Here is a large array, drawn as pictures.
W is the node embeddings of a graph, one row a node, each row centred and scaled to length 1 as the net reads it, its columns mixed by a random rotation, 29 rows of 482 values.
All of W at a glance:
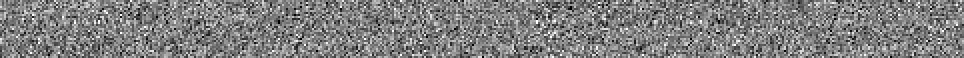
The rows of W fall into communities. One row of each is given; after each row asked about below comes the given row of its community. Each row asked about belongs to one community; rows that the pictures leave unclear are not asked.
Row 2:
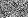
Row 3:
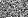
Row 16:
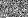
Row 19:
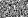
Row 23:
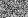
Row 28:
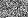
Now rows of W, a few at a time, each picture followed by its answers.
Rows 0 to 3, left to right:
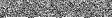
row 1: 3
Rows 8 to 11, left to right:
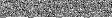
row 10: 16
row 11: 2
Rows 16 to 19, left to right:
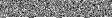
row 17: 28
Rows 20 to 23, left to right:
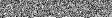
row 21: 19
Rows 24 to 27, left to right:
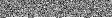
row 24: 23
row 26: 23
